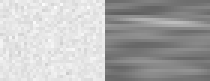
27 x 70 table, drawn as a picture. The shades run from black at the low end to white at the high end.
The table splits into one row of 2 panels. Panel 1,1: very high, fine-grained, faint in contrast. Panel 1,2: middling, streaked across.
